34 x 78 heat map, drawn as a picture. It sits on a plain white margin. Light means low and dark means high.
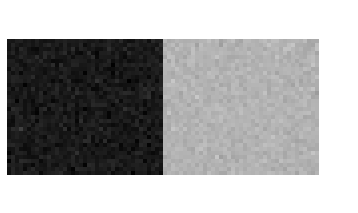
The table splits into one row of 2 panels. Panel 1,1: very high, fine-grained, faint in contrast. Panel 1,2: low, fine-grained, faint in contrast.
